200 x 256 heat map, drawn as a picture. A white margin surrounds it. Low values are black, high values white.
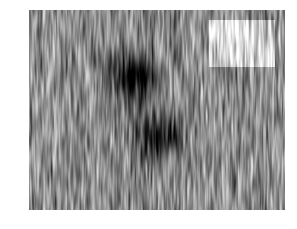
Neither half mirrors the other. The ninth with the highest average is the top right. Two dips sink into the field. An odd patch, higher than its surroundings, sits in the top right.
